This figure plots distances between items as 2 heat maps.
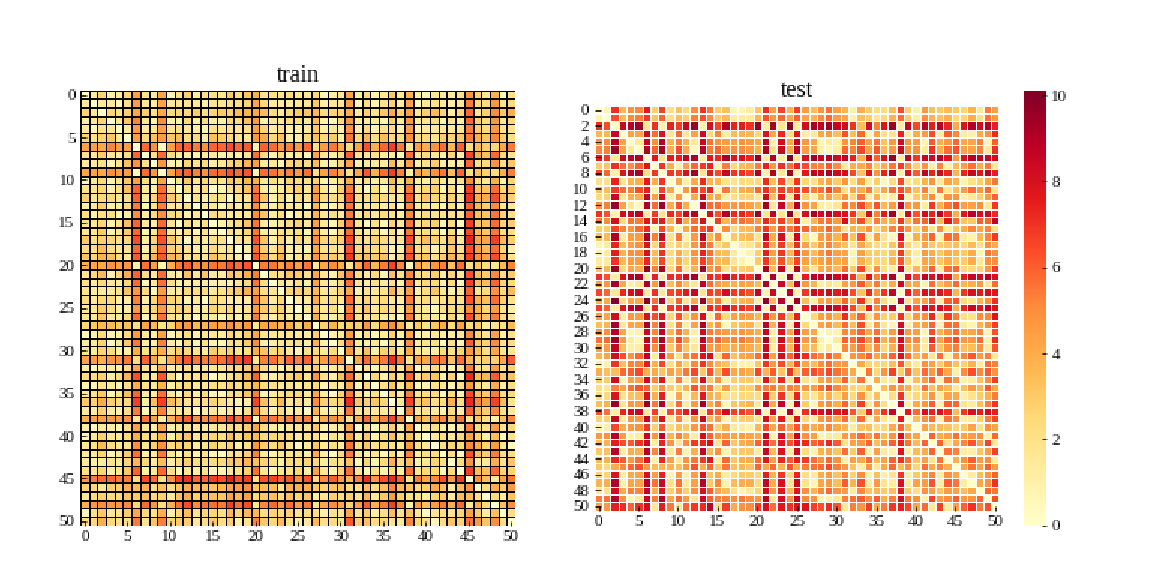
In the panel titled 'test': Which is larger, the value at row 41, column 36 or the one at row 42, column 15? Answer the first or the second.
the first
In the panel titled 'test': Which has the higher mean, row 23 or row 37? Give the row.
23
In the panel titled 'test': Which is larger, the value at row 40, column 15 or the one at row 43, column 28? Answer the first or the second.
the second
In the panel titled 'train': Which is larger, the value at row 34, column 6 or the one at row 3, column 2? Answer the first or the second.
the first
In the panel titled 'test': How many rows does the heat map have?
51
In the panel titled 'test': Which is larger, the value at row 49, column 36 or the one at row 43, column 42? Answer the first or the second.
the second
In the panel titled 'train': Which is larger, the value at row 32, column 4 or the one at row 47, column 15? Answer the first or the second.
the second
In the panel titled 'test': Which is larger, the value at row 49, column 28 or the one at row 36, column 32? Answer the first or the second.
the second
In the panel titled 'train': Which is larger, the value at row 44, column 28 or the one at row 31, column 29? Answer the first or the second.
the second
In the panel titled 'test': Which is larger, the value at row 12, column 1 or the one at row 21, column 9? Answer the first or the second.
the second
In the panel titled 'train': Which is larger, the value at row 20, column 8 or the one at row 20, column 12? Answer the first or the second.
the second
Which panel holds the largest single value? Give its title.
test
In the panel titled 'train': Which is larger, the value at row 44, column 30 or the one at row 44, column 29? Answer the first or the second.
the first
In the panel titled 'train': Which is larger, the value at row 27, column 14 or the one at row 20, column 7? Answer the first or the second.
the second
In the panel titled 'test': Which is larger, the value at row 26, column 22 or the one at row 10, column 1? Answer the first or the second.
the first
